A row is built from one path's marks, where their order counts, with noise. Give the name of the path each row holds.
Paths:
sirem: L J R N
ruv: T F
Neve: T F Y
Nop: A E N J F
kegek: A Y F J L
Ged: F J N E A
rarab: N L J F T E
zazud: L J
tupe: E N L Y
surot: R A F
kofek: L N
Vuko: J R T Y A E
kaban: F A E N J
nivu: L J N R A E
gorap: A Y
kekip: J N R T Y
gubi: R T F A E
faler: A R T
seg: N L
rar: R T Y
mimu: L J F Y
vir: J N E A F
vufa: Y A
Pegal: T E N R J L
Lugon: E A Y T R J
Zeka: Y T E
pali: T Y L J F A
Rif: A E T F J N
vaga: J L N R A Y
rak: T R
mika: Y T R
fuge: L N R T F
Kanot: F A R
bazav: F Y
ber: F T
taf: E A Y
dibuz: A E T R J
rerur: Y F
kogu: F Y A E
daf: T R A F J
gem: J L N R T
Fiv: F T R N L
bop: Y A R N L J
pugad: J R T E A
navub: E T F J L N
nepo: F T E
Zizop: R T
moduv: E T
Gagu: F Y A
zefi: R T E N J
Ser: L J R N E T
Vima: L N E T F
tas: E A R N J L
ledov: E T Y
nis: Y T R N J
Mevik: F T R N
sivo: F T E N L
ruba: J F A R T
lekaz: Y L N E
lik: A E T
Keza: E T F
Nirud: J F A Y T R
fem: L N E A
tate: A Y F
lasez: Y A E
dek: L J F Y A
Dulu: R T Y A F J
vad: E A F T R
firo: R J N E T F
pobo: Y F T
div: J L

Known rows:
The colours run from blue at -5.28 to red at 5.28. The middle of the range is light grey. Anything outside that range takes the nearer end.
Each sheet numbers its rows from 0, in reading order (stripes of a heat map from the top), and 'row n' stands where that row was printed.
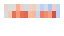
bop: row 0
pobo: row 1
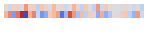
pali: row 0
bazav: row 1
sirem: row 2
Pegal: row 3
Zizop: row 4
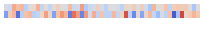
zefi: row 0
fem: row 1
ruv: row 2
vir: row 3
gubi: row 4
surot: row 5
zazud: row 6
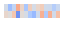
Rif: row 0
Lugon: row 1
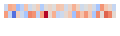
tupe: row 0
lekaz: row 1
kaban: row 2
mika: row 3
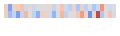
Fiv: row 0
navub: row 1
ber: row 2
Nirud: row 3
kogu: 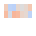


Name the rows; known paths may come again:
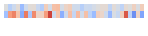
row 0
ruba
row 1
vufa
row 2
Lugon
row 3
navub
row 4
gubi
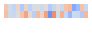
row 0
ber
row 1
gem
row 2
taf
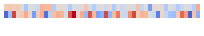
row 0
zazud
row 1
zefi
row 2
lasez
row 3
tate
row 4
rerur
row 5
kegek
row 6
Vuko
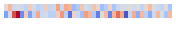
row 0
nivu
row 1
pugad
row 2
tupe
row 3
Keza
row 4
Nop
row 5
Vima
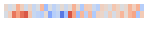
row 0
bop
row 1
tas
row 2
sirem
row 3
nepo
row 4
rak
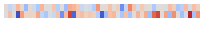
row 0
dibuz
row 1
surot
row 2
Dulu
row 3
rar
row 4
Mevik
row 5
Zeka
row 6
Gagu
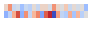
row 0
Ser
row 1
pali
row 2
vad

